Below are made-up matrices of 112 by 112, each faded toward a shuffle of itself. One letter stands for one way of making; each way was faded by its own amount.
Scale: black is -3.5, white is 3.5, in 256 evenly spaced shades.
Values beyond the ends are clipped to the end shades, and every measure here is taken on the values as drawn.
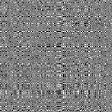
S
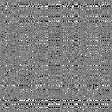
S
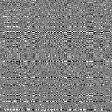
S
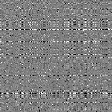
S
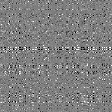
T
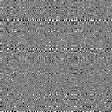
S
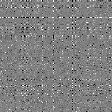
T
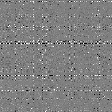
T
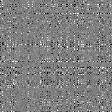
T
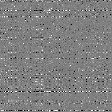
T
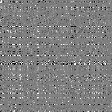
T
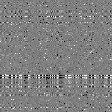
S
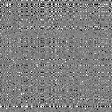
S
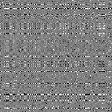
S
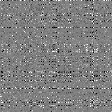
T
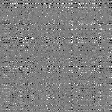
T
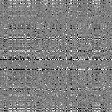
S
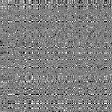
S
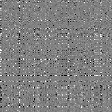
T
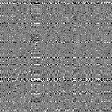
S
